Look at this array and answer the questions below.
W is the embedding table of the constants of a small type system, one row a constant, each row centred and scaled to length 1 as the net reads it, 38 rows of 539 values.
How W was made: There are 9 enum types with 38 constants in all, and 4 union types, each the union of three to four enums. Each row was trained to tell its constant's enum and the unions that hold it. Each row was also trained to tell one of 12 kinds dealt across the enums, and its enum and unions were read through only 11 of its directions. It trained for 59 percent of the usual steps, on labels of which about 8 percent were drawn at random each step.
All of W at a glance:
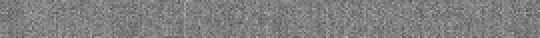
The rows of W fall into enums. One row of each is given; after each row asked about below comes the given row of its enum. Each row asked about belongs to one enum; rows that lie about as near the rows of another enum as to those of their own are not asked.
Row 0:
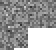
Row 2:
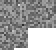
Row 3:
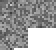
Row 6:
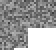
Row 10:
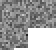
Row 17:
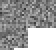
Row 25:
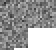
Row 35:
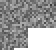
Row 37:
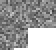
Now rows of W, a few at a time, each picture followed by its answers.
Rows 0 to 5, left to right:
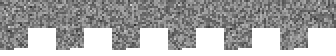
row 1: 17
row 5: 3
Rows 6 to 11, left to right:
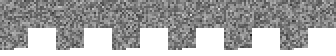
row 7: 2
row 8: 35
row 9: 35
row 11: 37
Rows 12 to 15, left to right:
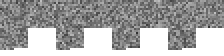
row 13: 6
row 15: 25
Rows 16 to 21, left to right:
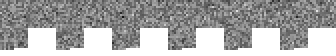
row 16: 35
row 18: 37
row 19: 25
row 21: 3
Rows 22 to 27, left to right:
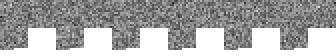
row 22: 2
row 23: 37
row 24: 6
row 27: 6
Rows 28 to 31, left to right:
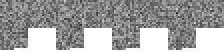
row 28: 35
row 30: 10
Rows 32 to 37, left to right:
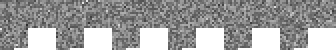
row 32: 2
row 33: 10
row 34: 6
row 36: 2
